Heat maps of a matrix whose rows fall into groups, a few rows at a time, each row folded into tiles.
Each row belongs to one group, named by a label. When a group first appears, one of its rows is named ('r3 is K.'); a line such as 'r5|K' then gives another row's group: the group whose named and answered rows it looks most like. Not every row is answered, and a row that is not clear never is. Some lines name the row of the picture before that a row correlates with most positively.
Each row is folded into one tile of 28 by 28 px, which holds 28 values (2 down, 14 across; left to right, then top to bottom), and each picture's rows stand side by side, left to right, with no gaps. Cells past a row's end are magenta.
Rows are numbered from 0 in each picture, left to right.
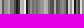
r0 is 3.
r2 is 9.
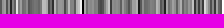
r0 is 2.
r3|3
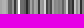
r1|9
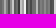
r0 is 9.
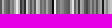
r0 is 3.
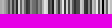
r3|9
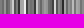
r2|2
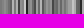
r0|9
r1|2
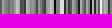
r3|2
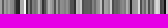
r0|3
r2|3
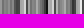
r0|3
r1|3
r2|3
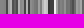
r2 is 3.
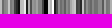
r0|3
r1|3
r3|2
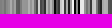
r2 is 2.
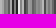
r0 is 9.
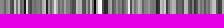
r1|2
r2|3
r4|2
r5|3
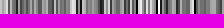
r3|3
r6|9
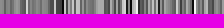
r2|2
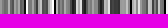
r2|3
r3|3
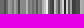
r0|2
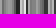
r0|3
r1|3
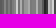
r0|2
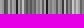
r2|2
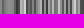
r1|9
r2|2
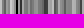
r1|3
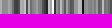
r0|3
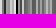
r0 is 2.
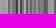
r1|3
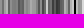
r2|2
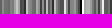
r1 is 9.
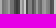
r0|3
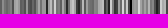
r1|2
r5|3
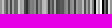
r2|2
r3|9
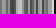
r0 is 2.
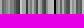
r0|3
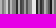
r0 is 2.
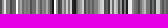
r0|2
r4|2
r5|2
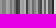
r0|3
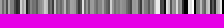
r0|3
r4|3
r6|3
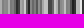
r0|3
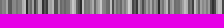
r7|3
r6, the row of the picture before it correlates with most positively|1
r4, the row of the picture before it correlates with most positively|1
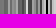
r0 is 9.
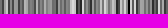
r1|2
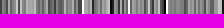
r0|2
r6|3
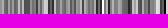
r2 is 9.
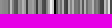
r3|3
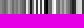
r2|3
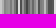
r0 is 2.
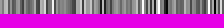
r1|9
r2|3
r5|2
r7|9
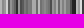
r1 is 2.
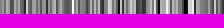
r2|2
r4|2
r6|3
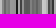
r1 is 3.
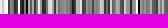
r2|3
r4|9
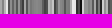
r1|3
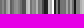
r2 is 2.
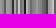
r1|3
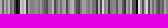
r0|3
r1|3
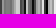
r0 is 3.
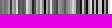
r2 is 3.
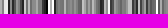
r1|3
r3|3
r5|2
